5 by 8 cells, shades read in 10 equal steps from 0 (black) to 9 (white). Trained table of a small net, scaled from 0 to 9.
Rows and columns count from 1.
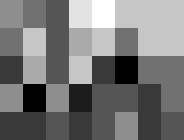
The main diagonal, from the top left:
5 7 3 1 3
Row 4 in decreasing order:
5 5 4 3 3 2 1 0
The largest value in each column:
5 7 5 8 9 7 7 7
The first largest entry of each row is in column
5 2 4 1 6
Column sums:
18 19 17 24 24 19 22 25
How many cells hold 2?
7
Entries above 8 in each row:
1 0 0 0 0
